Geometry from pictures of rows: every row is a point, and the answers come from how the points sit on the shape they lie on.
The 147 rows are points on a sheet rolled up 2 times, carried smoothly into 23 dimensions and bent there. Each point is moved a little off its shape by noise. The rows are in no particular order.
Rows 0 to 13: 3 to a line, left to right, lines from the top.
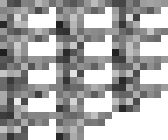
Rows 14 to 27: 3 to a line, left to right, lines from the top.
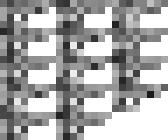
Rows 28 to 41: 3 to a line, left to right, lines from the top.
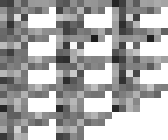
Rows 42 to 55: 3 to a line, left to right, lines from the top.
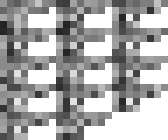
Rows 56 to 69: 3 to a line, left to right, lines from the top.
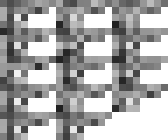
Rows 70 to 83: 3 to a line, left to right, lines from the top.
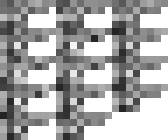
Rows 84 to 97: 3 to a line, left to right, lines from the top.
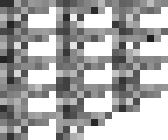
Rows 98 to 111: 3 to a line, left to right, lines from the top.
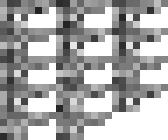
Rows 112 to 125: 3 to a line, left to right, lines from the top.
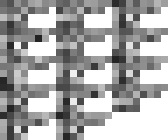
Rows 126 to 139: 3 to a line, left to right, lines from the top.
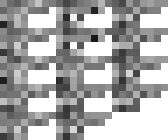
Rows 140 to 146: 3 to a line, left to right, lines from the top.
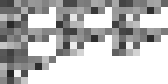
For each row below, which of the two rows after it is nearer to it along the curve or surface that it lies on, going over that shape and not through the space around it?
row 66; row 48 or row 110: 110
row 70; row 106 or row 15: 106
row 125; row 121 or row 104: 121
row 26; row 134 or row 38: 134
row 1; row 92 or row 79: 79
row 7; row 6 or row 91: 91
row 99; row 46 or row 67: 46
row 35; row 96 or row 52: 52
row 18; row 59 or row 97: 59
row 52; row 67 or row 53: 53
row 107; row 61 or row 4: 61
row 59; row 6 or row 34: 6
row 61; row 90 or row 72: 72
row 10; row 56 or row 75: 56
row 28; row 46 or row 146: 146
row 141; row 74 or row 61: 74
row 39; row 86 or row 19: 19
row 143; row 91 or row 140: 140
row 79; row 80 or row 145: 80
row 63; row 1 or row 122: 122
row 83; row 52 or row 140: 140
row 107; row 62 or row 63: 62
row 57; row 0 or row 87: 0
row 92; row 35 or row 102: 35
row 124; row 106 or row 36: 36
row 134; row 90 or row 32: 32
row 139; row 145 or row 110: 110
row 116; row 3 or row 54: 3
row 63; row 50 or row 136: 136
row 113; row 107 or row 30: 30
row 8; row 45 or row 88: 45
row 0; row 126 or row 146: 126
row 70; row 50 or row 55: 50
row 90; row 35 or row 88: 35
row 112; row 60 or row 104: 104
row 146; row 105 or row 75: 75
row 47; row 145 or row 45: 145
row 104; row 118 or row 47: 47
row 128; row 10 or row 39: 39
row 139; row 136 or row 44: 44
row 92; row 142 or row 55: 55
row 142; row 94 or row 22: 22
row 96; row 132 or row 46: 132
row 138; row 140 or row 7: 7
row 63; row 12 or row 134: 12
